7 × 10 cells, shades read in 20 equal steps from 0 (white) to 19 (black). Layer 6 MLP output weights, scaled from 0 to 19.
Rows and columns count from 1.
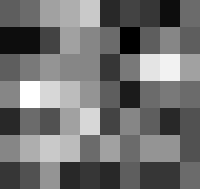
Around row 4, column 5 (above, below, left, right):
9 3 5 12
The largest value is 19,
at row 2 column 7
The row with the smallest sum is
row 6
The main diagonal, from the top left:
12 18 8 5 3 7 12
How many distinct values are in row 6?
8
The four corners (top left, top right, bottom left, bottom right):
12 11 15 11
